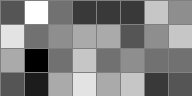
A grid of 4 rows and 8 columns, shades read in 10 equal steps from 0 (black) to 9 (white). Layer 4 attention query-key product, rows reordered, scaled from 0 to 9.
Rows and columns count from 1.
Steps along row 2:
down up up same down up up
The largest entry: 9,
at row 1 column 2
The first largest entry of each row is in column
2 1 4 4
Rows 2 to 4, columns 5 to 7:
6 3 5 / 4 5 4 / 6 7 2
